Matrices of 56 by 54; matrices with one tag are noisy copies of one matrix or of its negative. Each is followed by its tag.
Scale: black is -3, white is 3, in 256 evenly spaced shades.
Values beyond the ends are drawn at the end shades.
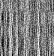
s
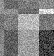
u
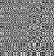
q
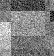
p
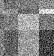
u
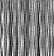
s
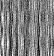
s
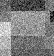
p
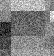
p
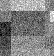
p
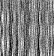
s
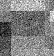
p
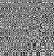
q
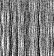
s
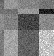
u
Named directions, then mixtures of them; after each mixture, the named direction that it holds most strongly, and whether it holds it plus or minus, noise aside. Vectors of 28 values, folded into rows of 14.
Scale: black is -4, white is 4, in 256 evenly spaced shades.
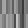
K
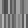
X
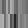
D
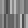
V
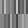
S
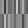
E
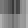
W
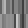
K, plus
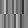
K, plus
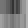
W, plus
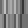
K, plus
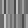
E, plus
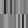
X, plus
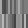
X, plus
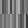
X, plus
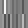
E, minus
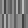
E, plus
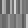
V, plus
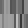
V, minus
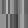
D, plus
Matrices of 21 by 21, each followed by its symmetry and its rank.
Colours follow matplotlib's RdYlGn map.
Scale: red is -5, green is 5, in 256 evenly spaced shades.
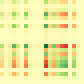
symmetric, rank one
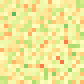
symmetric, full rank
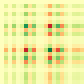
symmetric, rank one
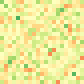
symmetric, full rank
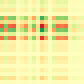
neither, rank one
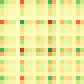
symmetric, rank one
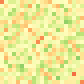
symmetric, full rank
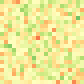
neither, full rank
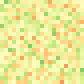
neither, full rank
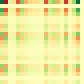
neither, rank one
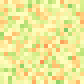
neither, full rank
